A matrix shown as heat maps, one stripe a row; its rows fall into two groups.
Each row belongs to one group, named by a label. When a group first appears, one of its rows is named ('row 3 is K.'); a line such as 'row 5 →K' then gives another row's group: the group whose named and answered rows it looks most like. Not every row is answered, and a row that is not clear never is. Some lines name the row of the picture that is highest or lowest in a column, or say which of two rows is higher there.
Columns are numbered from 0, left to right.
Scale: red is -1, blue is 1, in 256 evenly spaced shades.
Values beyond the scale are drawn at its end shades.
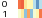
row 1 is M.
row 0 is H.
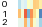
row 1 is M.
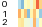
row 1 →M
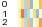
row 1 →H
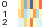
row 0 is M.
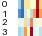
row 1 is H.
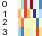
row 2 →H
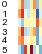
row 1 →H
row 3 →H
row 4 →H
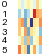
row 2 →M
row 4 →M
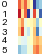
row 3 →H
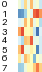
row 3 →H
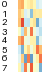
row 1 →M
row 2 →H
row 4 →H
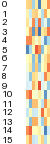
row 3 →M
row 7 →M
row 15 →H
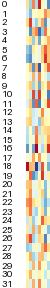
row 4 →M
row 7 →M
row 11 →M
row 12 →H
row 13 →M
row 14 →M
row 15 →M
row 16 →M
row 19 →H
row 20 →H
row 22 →H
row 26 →H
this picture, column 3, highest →18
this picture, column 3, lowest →16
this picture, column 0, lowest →18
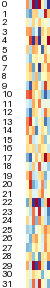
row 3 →M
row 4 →M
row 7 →M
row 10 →H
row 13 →H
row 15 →H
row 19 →H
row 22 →M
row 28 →M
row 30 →H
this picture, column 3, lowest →22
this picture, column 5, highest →5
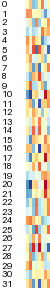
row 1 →H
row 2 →M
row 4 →H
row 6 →H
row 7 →M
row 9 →H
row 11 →M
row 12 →H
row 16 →M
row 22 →M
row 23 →M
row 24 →H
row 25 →M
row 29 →H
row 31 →M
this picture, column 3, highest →5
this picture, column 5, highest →4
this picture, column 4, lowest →27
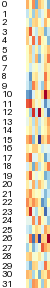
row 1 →M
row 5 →M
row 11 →H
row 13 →M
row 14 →M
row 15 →M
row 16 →H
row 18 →M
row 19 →H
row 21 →H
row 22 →H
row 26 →M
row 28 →H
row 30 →M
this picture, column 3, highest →0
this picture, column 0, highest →10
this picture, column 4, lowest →12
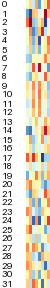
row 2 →H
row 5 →M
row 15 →H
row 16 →M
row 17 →H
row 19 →M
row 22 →M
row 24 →M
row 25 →H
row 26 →M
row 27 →H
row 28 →M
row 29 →H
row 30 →M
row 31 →H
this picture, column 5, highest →17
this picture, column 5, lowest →3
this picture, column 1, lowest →2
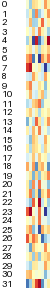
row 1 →M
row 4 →M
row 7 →H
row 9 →H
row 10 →H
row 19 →M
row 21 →M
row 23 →H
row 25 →M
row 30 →H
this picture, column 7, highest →18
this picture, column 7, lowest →4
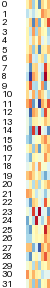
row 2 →M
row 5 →M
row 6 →H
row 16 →M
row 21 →H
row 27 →M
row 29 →M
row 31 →M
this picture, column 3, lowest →24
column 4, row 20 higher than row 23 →Yes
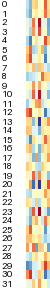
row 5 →H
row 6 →H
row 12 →H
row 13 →M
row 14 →M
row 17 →M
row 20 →M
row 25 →H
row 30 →H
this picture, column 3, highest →27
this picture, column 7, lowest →20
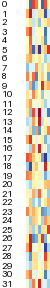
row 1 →H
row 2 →M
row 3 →H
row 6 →H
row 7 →M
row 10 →H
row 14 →M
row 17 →H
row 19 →H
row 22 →M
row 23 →H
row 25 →M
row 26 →H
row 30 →H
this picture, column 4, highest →5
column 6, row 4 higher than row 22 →Yes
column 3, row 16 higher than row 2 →Yes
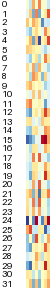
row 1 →M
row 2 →H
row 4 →M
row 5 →H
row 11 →H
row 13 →M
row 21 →M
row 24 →M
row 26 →M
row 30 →M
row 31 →M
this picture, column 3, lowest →24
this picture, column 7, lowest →24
